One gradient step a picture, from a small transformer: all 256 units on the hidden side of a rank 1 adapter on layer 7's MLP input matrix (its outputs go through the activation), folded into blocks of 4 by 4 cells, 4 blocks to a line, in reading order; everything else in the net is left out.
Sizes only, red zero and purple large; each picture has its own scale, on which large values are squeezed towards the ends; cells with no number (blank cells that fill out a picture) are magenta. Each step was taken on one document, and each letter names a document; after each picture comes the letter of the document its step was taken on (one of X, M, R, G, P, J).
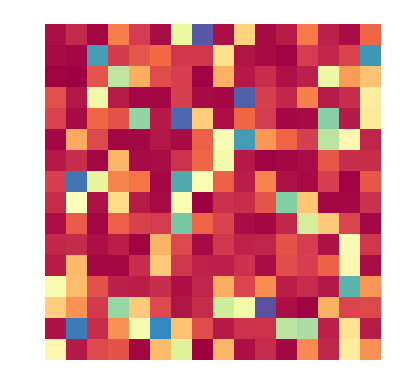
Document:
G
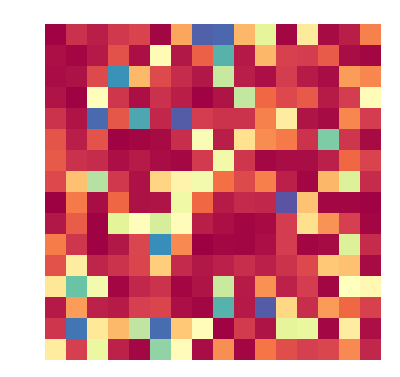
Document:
G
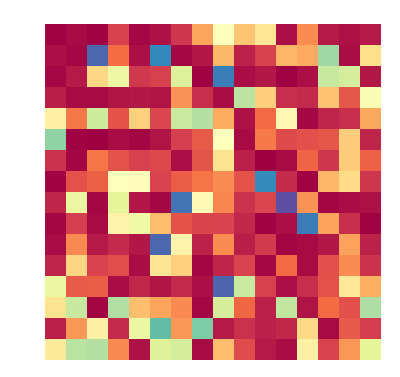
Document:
G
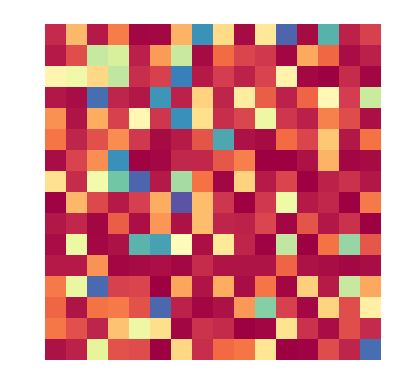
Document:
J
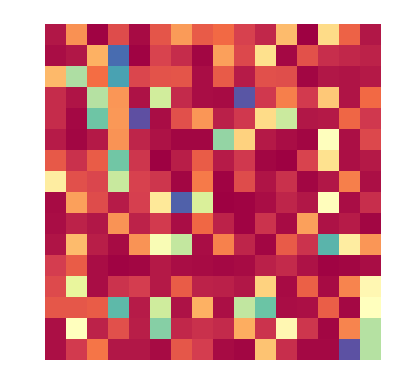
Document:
J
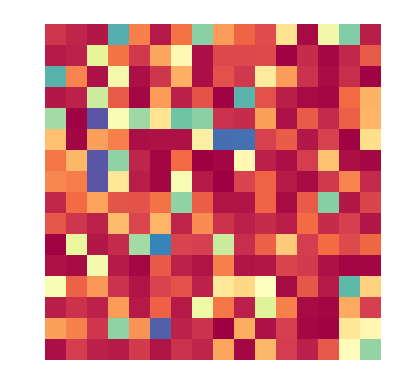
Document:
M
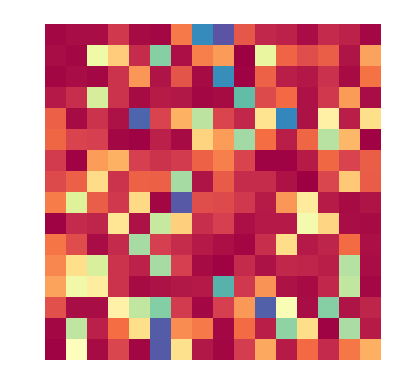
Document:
G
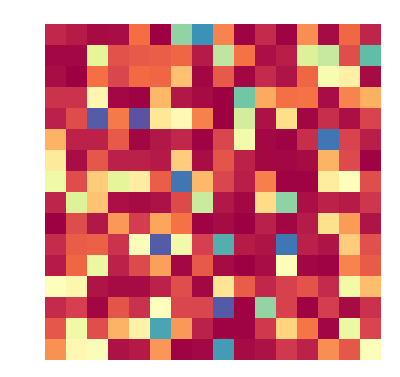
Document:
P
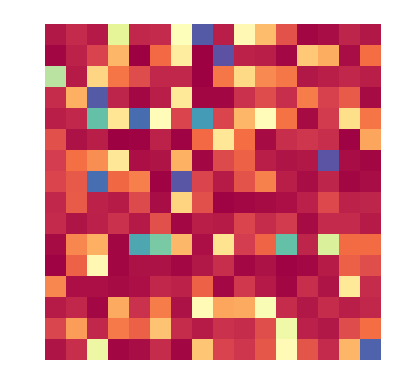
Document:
M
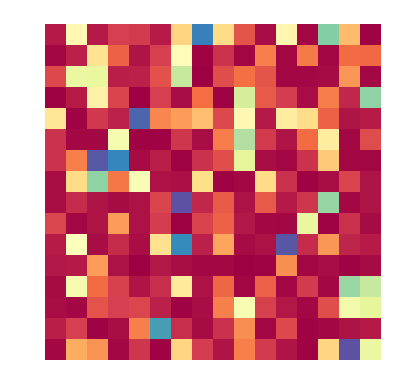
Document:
J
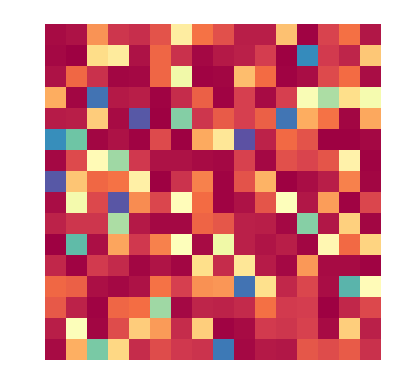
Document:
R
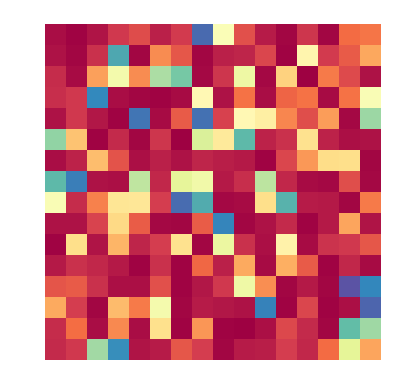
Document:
R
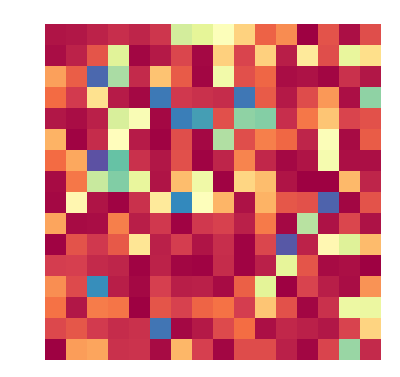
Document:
J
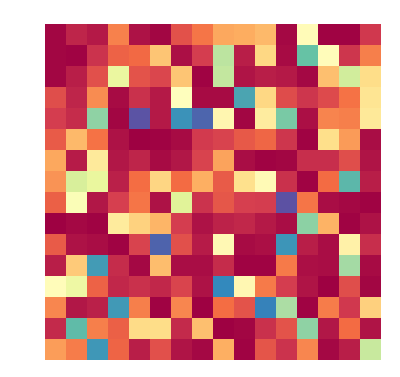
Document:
G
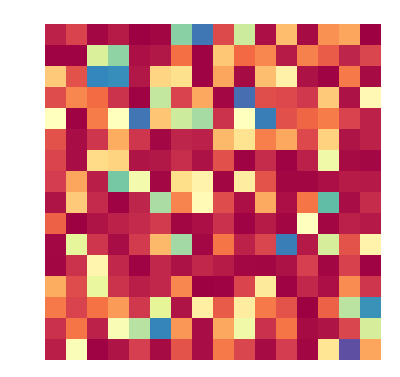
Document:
J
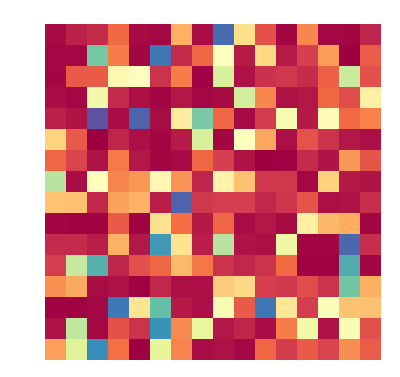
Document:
G
